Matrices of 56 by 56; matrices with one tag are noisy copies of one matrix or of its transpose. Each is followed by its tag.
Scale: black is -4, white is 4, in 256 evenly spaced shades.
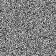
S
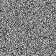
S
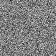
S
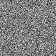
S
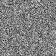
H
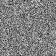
H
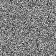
S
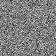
S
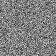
S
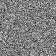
H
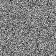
S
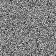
S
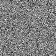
S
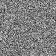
H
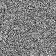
H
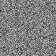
S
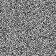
S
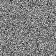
S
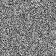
H
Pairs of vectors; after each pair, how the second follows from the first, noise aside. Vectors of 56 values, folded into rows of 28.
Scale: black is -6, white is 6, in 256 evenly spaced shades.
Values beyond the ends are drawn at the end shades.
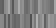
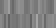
shrunk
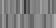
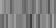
reversed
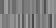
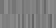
shrunk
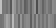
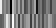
scaled up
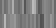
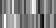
scaled up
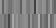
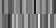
scaled up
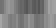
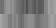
copied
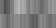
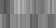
copied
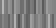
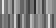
scaled up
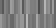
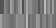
copied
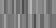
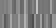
reversed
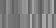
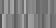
reversed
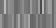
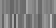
reversed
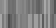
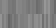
shrunk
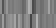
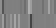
partly zeroed
